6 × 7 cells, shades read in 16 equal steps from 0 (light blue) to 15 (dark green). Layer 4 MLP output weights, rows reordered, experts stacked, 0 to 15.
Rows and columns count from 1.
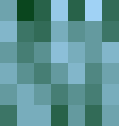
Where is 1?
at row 1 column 4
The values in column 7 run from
3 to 11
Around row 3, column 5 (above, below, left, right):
7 3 2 6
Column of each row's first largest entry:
2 3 2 3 4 4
